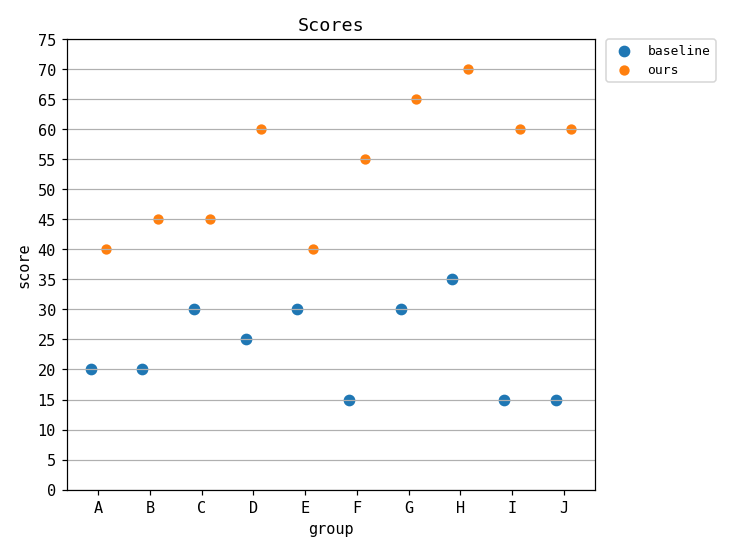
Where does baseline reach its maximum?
H
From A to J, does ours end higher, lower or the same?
higher
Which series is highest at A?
ours
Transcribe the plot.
Title: Scores
x-axis: group, ticks A B C D E F G H I J
y-axis: score, ticks 0 5 10 15 20 25 30 35 40 45 50 55 60 65 70 75
Legend: baseline, ours
Values:
baseline: 20 20 30 25 30 15 30 35 15 15
ours: 40 45 45 60 40 55 65 70 60 60
